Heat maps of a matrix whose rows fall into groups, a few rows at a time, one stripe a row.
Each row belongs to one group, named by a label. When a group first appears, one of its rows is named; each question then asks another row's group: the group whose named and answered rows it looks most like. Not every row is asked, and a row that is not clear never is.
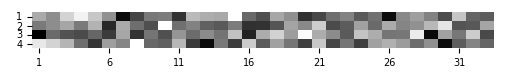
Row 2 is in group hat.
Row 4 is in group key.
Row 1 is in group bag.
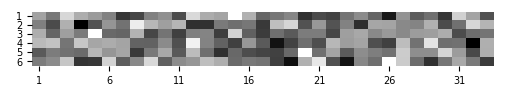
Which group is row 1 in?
bag
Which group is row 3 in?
hat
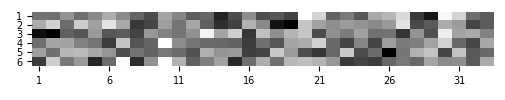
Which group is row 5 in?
bag
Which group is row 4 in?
hat
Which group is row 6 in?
hat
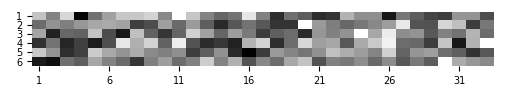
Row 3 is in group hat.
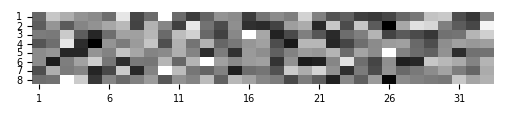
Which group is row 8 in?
bag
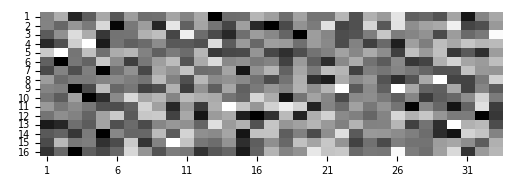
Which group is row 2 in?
hat
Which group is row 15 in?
hat
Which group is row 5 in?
key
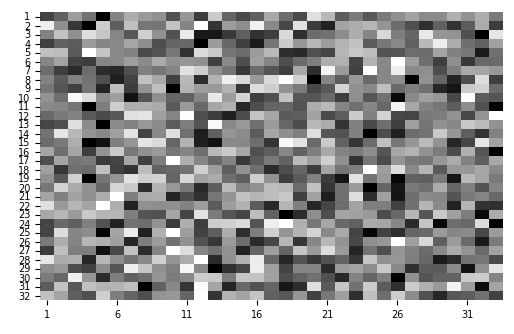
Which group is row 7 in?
hat
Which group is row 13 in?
bag
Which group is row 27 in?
hat
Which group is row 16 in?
bag
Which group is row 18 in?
hat
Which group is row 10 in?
bag
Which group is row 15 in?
key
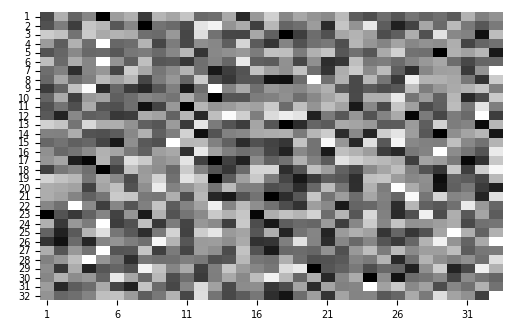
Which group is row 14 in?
key
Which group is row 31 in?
hat
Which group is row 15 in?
hat
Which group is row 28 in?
bag
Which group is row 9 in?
bag
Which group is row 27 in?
hat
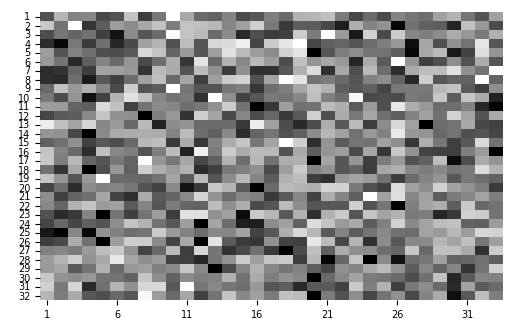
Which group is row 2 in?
bag
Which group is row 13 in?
key
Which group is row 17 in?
key
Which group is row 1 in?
hat
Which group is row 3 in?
hat
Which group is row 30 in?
key
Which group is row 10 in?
bag
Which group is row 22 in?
bag
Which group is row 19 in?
bag
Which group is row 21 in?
hat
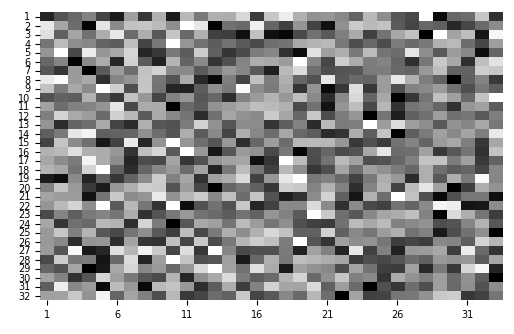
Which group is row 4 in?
hat
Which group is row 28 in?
hat
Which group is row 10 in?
bag
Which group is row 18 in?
bag
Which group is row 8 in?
key
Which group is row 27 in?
bag
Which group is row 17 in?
bag
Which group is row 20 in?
key
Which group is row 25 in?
key
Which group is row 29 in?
bag
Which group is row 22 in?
hat
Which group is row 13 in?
hat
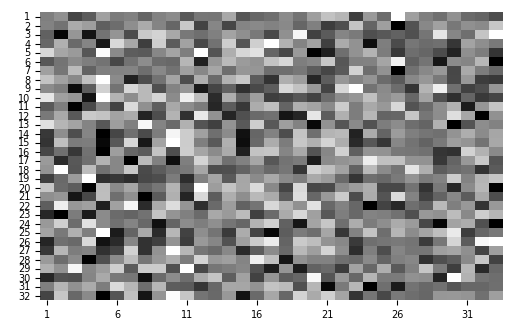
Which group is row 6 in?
key
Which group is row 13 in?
key
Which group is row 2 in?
bag
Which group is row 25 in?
hat
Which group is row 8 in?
bag
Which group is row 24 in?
key
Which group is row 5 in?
bag
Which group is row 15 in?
hat
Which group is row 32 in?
hat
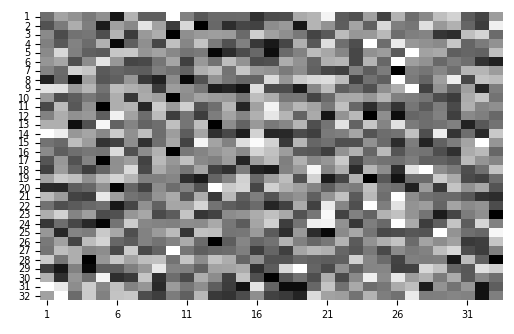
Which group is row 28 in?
bag
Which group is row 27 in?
hat
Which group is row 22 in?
hat
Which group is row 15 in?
bag
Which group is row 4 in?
hat
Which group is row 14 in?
key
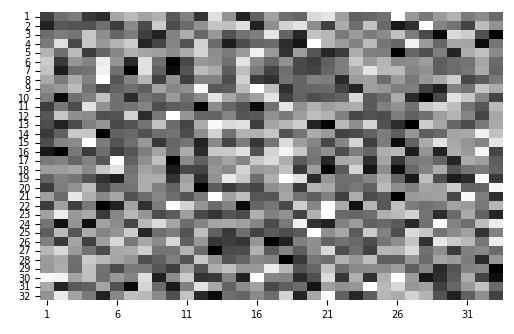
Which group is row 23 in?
key
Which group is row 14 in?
bag
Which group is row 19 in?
key
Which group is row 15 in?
bag
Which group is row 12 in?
hat
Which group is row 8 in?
hat
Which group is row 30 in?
key
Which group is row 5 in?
bag
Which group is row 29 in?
key
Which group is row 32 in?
key
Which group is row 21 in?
bag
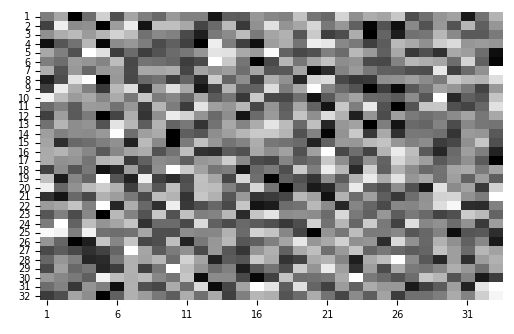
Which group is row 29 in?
hat
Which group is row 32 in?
bag
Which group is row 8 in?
bag
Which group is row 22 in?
hat
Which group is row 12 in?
hat
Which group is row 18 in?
hat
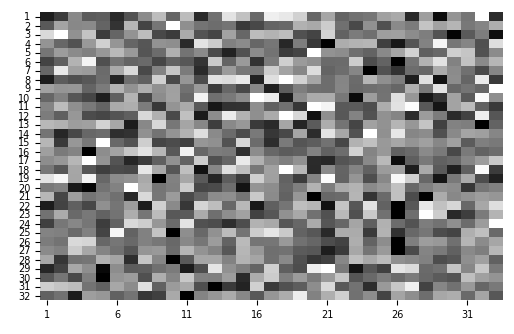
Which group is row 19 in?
key
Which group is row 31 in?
key
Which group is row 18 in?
key
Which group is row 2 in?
hat
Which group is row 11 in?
key
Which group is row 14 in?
hat
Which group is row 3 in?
key
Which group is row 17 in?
bag
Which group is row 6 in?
bag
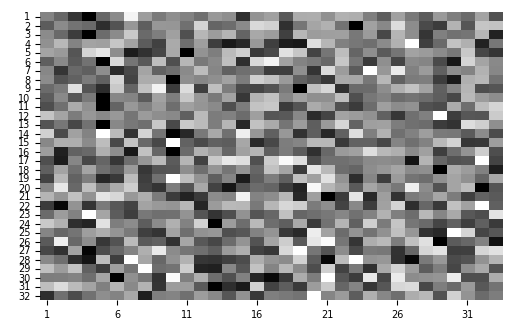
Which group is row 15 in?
hat
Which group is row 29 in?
key
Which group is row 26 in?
key
